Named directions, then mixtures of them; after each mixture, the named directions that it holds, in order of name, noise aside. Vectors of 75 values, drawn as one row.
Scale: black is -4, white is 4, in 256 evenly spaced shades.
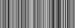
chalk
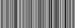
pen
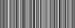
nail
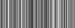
chalk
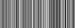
chalk, nail, pen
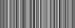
nail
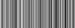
pen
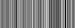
chalk, nail, pen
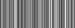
pen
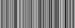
pen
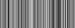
chalk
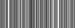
chalk, nail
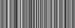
chalk, nail, pen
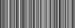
nail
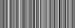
nail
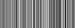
chalk, nail, pen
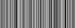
nail, pen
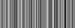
chalk, nail, pen
